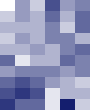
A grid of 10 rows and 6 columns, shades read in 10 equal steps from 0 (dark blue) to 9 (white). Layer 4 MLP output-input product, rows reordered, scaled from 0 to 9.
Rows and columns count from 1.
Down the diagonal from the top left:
9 5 6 4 4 4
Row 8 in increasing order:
2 3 3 5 6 7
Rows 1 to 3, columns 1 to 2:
9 5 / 7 5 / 6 6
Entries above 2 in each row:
5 6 6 6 6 6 6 5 3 4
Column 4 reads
2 3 4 4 6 6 4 5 8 8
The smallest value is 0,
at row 10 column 5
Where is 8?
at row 6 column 2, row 9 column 4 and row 10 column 4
